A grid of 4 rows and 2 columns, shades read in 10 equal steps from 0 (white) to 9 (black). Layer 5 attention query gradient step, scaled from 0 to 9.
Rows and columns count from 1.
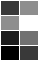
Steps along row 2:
down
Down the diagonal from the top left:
7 0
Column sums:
28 16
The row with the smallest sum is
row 2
